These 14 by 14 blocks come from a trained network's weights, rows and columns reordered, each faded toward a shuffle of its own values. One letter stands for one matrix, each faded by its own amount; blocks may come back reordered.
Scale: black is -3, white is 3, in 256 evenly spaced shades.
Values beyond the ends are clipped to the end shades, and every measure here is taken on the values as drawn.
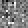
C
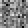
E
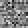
C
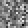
C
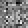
C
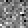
C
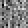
E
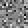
C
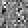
C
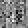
E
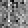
E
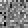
C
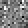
C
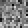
C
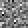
C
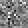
C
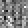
E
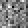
E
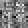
E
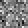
C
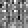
E
